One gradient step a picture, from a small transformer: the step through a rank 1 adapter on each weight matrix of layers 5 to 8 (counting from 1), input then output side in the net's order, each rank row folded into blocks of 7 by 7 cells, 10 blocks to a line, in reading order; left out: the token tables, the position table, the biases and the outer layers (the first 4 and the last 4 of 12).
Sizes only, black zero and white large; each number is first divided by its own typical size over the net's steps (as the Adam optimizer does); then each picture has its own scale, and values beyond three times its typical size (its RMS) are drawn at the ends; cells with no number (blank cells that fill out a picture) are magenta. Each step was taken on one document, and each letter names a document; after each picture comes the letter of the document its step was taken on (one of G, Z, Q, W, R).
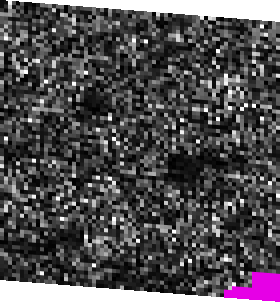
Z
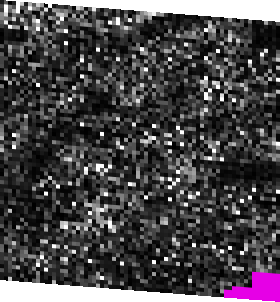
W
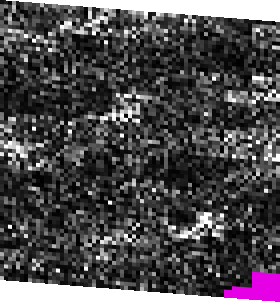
Z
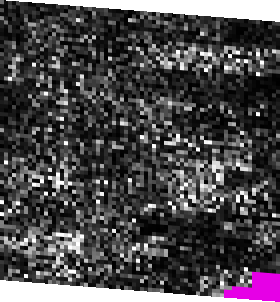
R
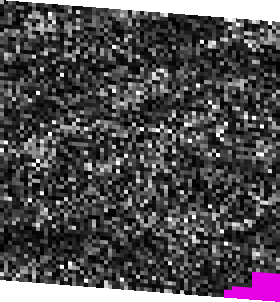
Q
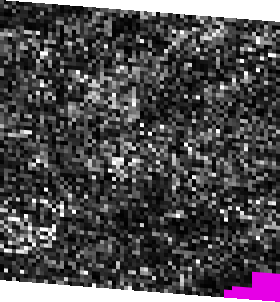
Q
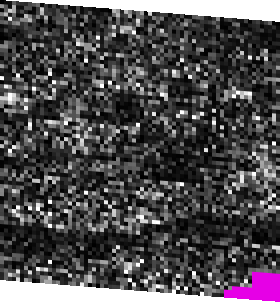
Q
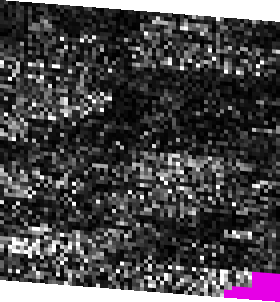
R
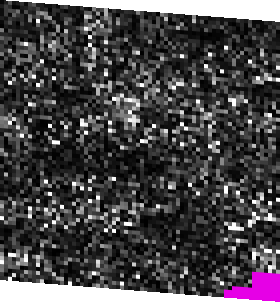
W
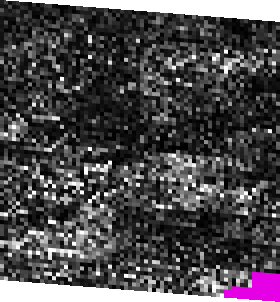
R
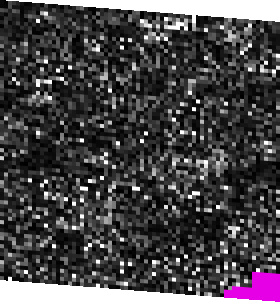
W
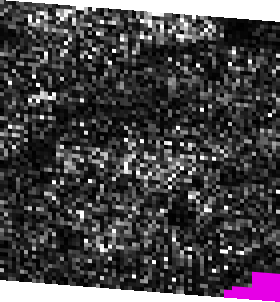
W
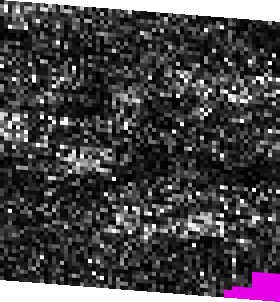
W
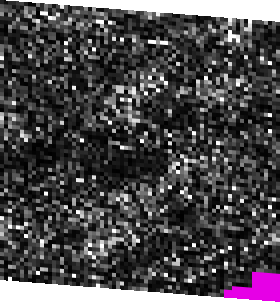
W
